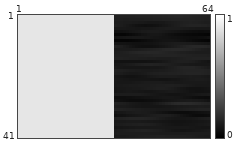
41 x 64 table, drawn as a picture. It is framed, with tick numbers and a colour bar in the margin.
The table splits into one row of 2 panels. Panel 1,1: very high, flat. Panel 1,2: very low, streaked across, faint in contrast.
